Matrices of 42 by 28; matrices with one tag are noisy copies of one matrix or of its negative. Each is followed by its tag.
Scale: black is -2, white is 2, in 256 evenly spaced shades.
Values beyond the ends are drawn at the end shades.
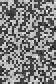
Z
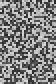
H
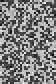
Z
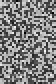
H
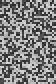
H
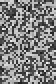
Z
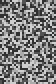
H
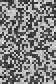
Z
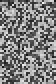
Z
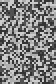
Z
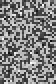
H
